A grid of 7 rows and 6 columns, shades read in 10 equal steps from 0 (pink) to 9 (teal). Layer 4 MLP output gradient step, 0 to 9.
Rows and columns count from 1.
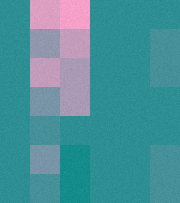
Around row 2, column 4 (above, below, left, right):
8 8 2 8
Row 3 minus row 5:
0 -5 -5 0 0 -1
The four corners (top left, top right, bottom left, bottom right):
8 8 8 7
